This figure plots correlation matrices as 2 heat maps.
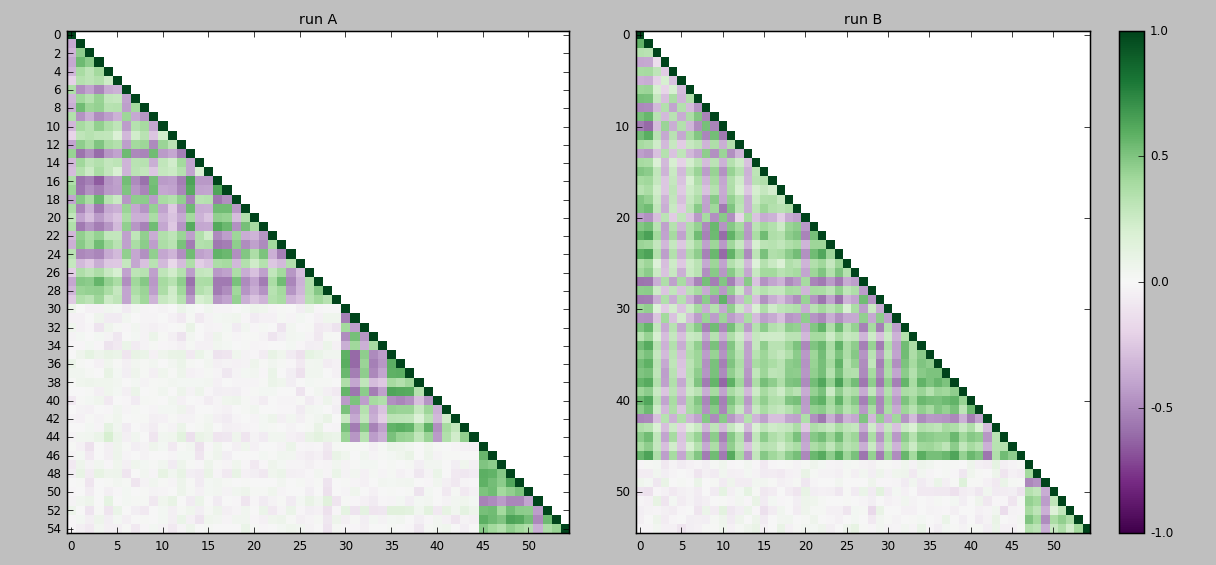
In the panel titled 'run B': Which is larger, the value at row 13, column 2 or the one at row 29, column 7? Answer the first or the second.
the first
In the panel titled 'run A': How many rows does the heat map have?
55
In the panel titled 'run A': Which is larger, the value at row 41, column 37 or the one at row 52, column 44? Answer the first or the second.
the first
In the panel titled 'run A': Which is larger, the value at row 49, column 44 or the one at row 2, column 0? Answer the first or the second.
the first
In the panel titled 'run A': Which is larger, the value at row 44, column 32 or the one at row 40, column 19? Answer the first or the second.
the first
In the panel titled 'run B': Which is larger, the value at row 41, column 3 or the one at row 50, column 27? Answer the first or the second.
the second
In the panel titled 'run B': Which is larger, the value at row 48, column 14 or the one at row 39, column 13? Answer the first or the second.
the first
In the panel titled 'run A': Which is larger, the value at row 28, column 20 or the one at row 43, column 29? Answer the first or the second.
the second
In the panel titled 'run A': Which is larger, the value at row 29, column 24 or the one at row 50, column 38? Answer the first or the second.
the second
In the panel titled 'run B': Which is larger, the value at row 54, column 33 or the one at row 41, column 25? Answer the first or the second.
the second
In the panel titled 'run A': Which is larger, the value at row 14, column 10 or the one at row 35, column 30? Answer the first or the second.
the second
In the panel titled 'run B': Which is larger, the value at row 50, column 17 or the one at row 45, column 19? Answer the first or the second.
the second
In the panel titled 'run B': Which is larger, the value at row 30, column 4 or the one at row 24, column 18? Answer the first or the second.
the second
